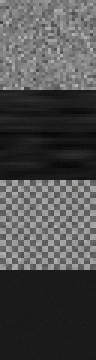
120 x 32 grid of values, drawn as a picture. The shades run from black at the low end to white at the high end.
It is made of 4 by 1 panels. Panel 1,1: middling, fine-grained. Panel 2,1: very low, streaked across, faint in contrast. Panel 3,1: middling, checkered, strong in contrast. Panel 4,1: very low, flat.
